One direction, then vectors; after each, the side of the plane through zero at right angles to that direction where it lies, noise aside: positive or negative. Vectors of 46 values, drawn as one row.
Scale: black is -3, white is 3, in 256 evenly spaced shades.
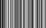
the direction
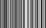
positive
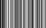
positive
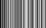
positive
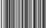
negative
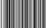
negative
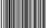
negative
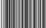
negative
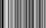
positive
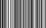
positive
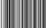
negative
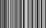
positive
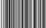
negative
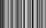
positive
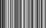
positive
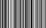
positive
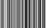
negative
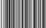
negative
